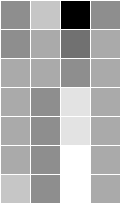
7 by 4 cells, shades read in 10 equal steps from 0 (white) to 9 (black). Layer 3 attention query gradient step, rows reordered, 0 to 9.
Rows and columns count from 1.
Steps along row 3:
same up down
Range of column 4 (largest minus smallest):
1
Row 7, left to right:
2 4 0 3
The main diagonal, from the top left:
4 3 4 3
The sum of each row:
19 15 13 11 11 10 9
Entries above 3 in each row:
3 2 1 1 1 1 1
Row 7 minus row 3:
-1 1 -4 0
